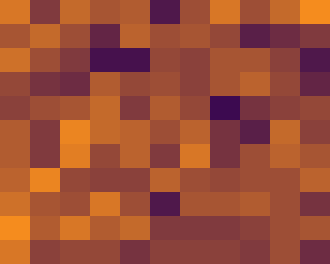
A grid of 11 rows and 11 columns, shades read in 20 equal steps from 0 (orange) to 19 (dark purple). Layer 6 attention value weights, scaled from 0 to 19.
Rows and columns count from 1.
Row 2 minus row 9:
4 -3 0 12 -3 -8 0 2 9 5 -1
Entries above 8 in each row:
4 7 8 8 8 5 5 7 5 5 10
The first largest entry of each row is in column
6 9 4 11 8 9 8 4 6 6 11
